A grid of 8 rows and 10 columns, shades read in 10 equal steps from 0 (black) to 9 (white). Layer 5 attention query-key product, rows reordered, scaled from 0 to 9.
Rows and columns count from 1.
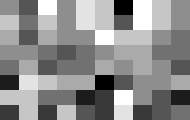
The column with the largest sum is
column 8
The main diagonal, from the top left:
5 4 6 3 4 0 9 2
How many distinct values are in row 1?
6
